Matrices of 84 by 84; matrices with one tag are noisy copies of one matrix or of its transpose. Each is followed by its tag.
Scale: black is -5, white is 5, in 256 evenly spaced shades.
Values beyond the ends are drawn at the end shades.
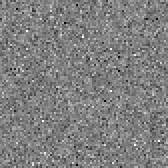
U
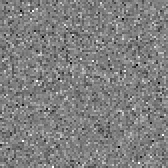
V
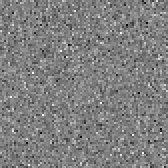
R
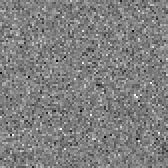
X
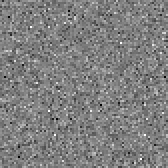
U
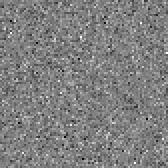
V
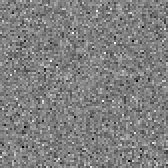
R
